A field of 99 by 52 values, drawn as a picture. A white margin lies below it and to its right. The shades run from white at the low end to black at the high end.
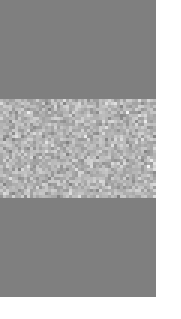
It is made of 3 by 1 panels. Panel 1,1: middling, flat. Panel 2,1: low, fine-grained. Panel 3,1: middling, flat.
